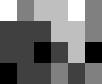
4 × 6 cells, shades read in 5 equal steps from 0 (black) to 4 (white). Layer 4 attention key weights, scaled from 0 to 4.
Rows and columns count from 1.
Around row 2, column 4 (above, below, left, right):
3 1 1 3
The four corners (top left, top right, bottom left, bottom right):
4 2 0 2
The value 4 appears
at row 1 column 1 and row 1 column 5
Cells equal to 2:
5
